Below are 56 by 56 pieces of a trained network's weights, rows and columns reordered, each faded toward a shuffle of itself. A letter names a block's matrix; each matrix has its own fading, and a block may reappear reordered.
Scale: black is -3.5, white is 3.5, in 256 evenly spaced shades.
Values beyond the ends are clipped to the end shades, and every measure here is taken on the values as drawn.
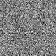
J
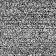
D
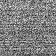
D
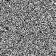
J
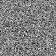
J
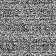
D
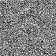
J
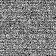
D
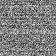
D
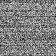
D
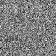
J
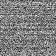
D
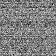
D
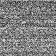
D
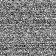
D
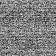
D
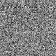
J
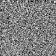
J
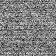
D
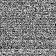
D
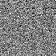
J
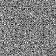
J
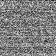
D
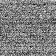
D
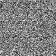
J
